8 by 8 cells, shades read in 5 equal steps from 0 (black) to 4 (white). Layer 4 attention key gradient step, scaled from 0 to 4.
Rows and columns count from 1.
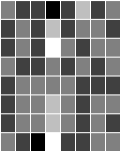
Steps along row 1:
down same down up up down up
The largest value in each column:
2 2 2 4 2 3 2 2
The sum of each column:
11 13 10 21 12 12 13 13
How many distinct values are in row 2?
3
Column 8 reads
2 1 2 2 1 2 1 2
